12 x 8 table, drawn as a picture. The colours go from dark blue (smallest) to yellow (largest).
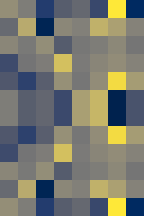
It is mirror symmetric from top to bottom. The middle right is the roughest part. The middle left is the smoothest part.
